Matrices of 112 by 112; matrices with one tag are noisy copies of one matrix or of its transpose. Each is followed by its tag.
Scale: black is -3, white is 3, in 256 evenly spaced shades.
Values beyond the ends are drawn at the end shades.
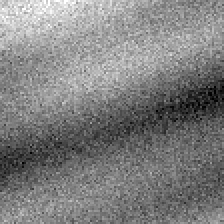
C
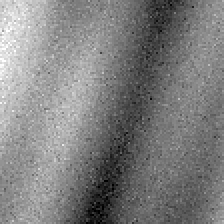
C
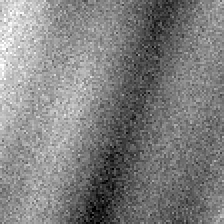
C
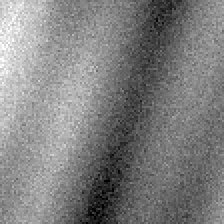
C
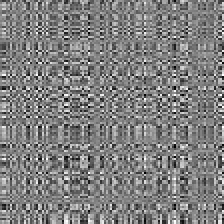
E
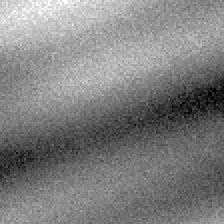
C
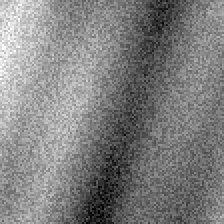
C
